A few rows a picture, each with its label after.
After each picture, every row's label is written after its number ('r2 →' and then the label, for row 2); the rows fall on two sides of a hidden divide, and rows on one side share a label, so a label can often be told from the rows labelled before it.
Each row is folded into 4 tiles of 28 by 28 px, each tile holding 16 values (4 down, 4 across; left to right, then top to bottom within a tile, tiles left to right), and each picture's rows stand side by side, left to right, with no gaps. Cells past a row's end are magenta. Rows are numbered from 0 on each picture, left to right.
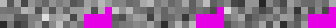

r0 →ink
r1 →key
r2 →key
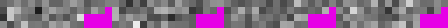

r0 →key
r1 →key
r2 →key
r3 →key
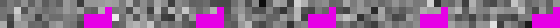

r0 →key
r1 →key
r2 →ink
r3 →key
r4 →key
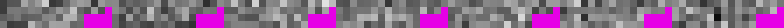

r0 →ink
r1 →ink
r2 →ink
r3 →ink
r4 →ink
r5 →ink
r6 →key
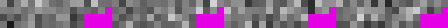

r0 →key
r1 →ink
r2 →key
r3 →ink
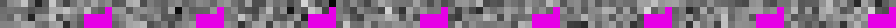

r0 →ink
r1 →key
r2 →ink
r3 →ink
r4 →ink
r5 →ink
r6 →ink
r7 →ink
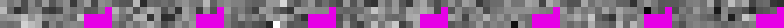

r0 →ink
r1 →key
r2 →ink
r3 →ink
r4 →ink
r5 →key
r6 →key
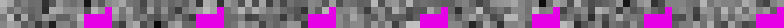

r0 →key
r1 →key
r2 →key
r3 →key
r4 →ink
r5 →ink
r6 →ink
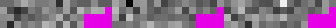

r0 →key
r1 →key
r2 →ink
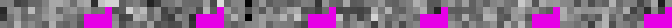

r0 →ink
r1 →key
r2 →ink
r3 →ink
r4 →ink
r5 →key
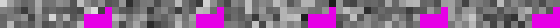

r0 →ink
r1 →key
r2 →ink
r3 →key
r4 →key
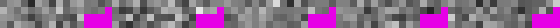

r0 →key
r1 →ink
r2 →ink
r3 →key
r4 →key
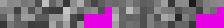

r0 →ink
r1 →key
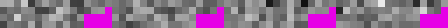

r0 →key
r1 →ink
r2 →key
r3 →ink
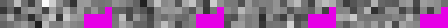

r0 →ink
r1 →ink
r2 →key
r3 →key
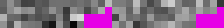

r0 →key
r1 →ink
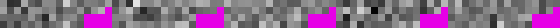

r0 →key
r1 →key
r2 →ink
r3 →key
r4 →ink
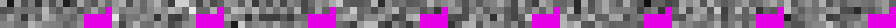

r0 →ink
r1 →key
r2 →key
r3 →key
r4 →key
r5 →key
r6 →key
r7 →key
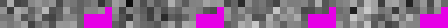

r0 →key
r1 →key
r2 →key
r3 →ink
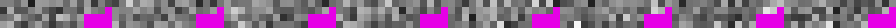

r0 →ink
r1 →key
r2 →key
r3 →key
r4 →ink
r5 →key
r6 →key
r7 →key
